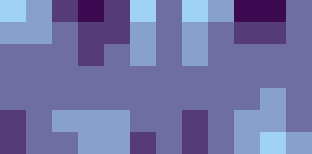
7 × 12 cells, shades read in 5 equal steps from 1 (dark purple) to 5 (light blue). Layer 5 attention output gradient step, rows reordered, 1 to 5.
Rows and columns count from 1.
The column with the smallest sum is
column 4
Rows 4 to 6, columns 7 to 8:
3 3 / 3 3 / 3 2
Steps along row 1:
down down down up up down up down down same up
